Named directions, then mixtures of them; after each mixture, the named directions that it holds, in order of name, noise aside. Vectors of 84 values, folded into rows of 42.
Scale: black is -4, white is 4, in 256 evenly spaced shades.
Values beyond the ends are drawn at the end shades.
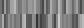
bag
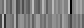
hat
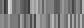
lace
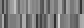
bag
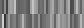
bag, hat, lace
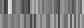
lace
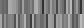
bag, hat, lace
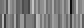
hat, lace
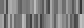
bag, lace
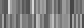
hat, lace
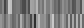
lace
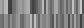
bag, lace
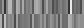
hat, lace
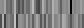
hat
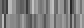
bag, hat, lace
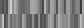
bag, lace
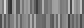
hat, lace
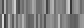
bag, hat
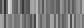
lace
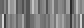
bag, hat, lace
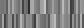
hat, lace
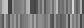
bag, lace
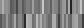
bag, hat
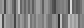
bag, hat, lace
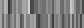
hat, lace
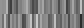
bag, lace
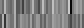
hat
